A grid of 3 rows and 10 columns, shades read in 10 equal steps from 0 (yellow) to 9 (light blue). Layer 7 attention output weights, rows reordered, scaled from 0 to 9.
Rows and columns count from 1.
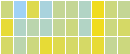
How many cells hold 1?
3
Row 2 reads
1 7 6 7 5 4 7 0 4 3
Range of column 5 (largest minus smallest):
3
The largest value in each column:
4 9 6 8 5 5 7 1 5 5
